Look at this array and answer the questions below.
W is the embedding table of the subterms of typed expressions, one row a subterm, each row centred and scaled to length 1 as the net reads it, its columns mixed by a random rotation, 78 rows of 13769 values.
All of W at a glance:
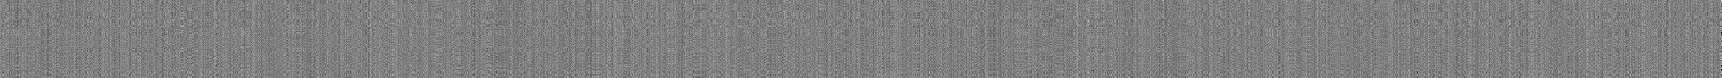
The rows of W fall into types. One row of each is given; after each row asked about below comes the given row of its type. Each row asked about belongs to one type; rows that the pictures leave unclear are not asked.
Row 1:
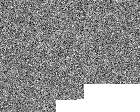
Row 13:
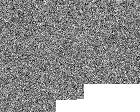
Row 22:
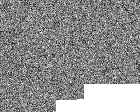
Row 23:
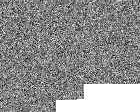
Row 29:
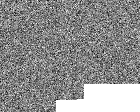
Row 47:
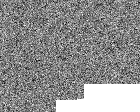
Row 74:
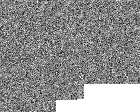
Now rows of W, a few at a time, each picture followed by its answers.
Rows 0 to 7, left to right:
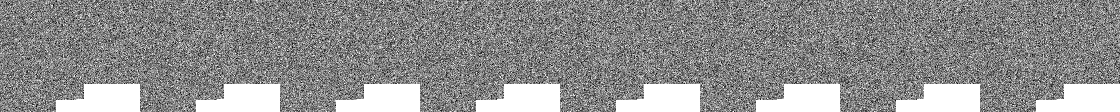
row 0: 22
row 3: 74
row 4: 23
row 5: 47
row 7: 22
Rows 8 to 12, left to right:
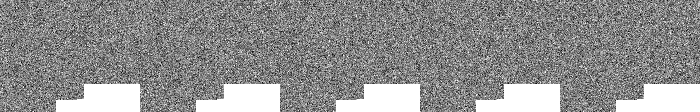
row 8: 47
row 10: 22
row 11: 1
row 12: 13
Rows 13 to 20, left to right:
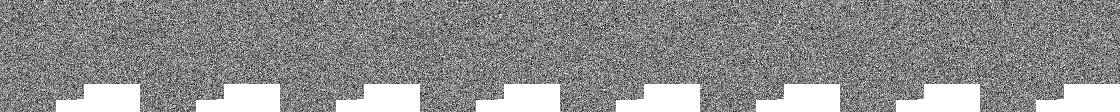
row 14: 29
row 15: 13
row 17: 13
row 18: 13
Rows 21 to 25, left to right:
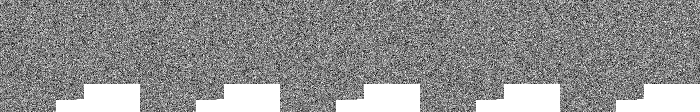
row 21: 22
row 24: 29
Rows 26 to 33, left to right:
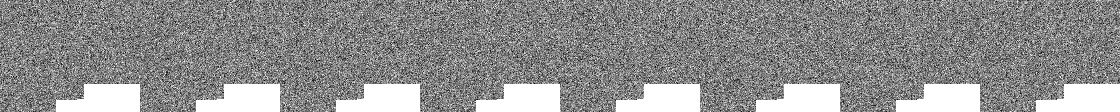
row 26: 13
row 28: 47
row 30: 13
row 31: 29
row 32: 74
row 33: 74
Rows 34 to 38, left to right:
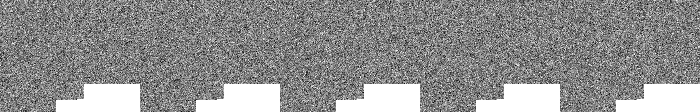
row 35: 29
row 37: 29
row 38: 1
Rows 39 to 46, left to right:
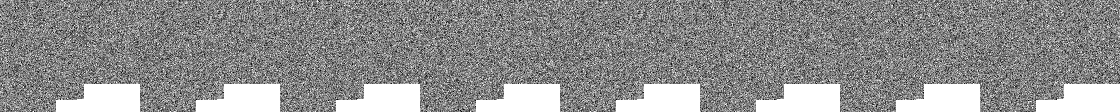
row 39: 47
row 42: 29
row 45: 22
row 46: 74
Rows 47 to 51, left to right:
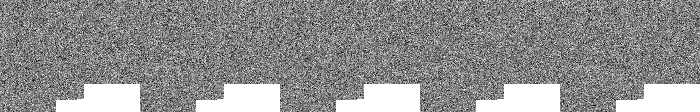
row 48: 13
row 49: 23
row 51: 74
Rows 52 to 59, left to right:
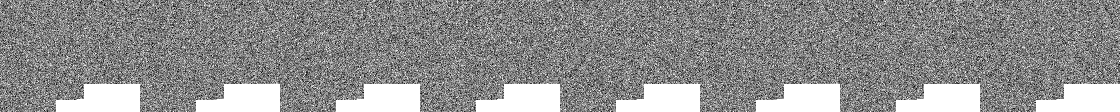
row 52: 1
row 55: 74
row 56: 29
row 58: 13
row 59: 29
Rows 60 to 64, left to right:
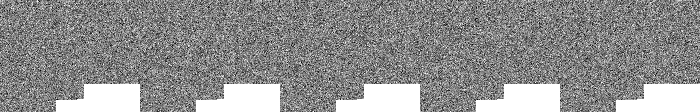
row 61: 23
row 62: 47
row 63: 13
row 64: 23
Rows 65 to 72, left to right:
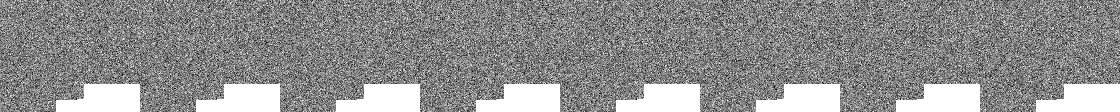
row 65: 74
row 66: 23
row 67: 13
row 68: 29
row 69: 74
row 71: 47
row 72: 29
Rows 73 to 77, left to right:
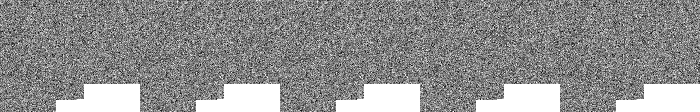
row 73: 22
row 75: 74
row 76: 47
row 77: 22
